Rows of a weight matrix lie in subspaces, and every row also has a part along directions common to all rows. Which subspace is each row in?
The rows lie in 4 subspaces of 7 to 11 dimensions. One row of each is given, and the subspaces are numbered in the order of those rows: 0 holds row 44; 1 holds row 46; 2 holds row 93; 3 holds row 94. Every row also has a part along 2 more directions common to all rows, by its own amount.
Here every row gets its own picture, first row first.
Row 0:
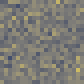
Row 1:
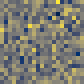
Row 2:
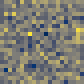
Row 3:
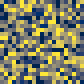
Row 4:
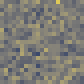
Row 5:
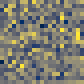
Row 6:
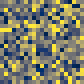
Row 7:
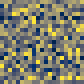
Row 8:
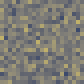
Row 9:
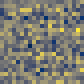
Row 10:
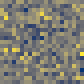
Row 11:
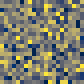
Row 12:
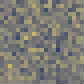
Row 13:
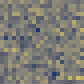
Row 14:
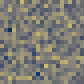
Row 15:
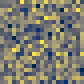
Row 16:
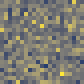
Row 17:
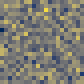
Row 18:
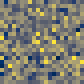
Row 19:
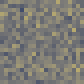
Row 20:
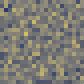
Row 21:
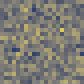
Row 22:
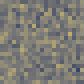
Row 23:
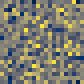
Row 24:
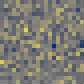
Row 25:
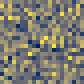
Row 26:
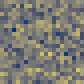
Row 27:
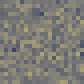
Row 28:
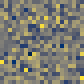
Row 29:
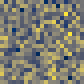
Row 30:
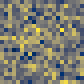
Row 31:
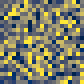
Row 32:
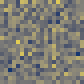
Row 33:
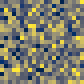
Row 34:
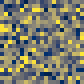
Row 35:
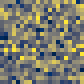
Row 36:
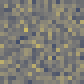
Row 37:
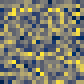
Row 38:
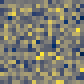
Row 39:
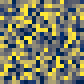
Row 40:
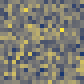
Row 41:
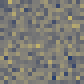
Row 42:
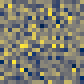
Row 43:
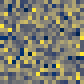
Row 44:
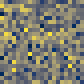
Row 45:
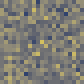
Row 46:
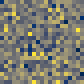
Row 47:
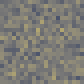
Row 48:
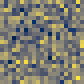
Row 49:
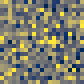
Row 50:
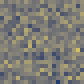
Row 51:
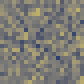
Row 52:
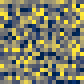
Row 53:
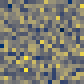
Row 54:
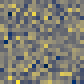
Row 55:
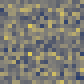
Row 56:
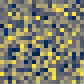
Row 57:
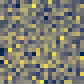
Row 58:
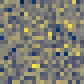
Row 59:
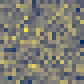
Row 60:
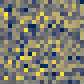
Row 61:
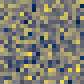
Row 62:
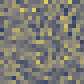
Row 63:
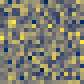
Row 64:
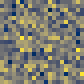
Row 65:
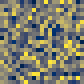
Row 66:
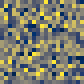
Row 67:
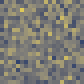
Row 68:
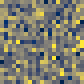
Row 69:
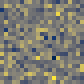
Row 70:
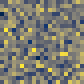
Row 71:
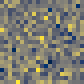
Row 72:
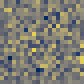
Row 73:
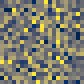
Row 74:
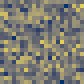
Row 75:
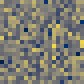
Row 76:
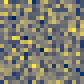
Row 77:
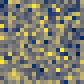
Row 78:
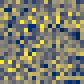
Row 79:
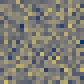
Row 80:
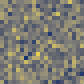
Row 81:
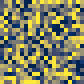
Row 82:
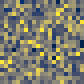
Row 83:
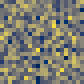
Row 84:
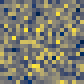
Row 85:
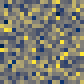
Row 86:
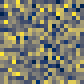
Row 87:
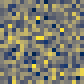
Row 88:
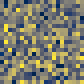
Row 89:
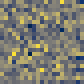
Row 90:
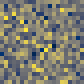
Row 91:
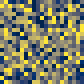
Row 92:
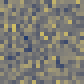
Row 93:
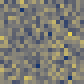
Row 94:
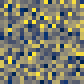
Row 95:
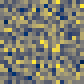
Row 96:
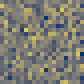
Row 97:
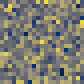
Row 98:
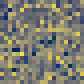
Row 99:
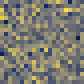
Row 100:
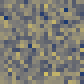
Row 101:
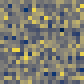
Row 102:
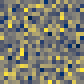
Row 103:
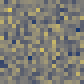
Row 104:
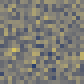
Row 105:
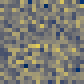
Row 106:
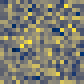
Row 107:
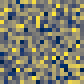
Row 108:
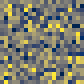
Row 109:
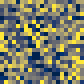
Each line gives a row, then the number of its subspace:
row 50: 1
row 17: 3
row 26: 0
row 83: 2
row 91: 0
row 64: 1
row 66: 3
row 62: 2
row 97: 2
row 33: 3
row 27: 0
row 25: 0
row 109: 1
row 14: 3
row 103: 1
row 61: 3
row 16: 2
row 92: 3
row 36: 1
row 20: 2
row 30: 1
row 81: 1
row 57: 3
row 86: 3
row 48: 2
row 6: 3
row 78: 0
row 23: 2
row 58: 2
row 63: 0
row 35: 2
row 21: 1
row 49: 0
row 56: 2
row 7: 1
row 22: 0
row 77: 0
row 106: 1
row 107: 0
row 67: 2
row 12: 3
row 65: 2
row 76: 0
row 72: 2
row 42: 0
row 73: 0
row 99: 3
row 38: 1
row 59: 1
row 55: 1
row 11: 3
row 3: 2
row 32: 3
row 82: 0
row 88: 3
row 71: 2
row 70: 3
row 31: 1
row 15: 2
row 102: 0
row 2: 1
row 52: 1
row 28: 0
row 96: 0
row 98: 0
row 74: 3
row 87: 2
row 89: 3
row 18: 1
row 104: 2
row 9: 1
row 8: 1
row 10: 3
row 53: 3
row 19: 0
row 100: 1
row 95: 3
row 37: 1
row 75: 2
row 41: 0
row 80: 3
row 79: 0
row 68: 2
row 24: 0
